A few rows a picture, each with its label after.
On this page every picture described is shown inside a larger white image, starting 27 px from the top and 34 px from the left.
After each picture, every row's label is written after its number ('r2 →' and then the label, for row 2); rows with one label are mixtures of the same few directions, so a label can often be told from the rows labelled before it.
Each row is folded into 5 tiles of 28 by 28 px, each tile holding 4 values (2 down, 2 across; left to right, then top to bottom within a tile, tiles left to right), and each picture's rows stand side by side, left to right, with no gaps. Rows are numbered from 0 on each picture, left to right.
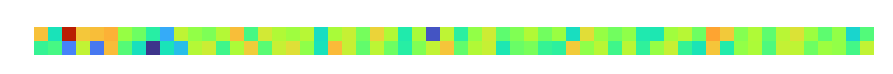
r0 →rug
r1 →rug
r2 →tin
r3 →tin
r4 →tin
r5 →tin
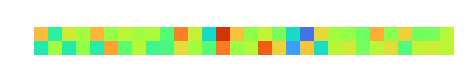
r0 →rug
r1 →tin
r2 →rug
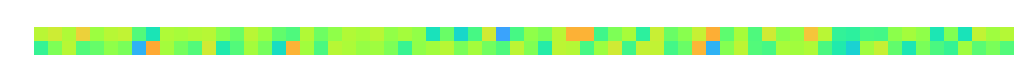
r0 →tin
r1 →tin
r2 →tin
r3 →tin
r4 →tin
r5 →rug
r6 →rug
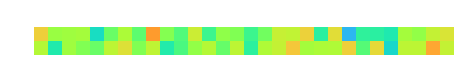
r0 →tin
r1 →rug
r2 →rug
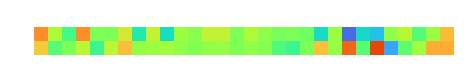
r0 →tin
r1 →rug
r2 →rug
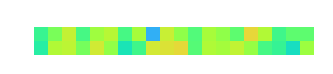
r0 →tin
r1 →rug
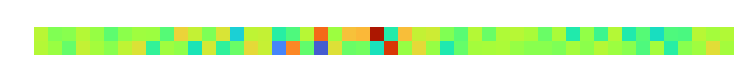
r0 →tin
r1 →tin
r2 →rug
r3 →tin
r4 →rug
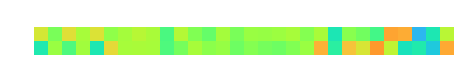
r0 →rug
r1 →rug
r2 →rug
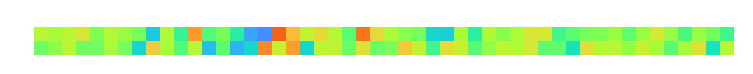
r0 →tin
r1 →rug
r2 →tin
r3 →rug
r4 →tin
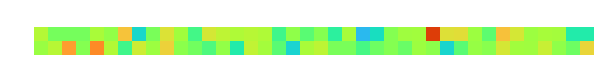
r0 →rug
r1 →rug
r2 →tin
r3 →tin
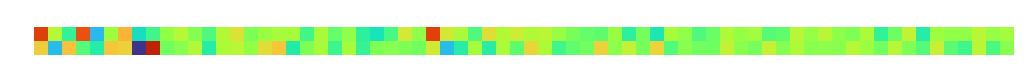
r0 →tin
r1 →tin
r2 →tin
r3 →rug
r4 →rug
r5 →rug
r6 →tin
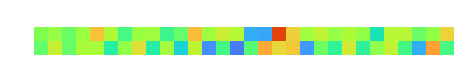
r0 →tin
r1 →rug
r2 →tin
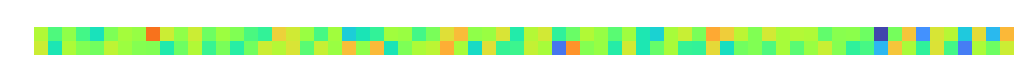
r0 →tin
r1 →rug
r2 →rug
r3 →tin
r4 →tin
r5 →rug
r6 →tin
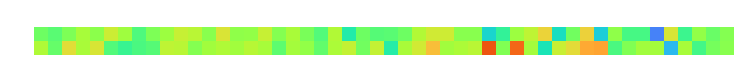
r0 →rug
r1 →tin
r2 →rug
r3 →rug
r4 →rug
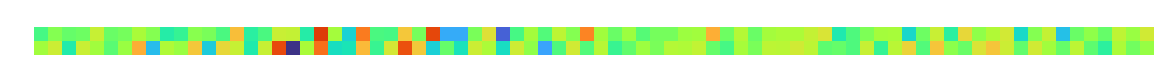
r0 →tin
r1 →tin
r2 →tin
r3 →tin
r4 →tin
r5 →rug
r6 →rug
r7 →tin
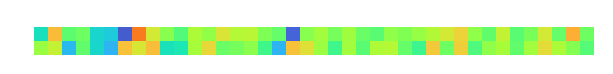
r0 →rug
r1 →tin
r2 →tin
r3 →tin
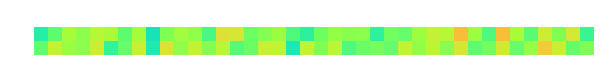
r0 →tin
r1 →tin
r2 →rug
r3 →tin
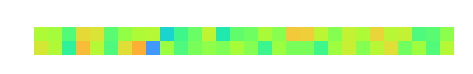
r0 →tin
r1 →tin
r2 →rug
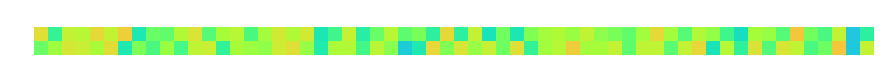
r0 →rug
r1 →rug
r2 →tin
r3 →rug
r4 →tin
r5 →tin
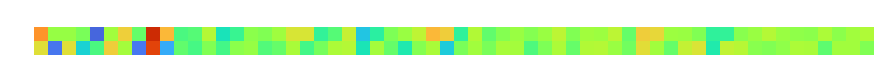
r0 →tin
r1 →tin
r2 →tin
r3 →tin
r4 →tin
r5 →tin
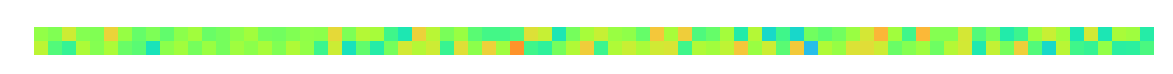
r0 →rug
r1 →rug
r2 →rug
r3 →rug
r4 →rug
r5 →rug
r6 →tin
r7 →rug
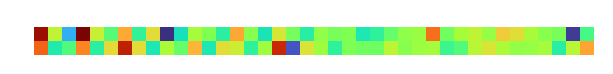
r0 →tin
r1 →tin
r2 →tin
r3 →tin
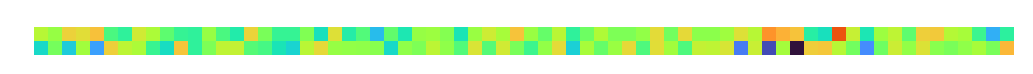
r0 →rug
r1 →rug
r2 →rug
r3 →tin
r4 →rug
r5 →rug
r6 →tin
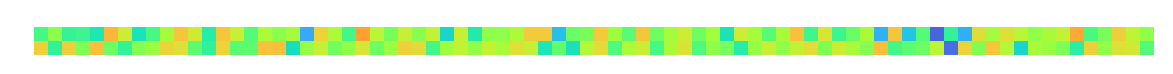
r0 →rug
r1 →tin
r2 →tin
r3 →rug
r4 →tin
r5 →rug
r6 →rug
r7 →rug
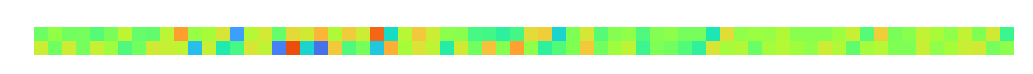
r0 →rug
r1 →tin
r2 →rug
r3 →rug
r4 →tin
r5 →tin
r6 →tin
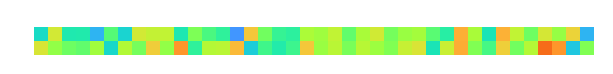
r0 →rug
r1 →rug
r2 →tin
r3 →tin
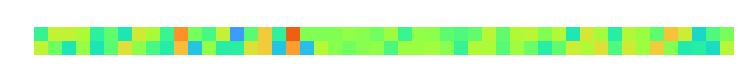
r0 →rug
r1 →tin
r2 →rug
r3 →tin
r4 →rug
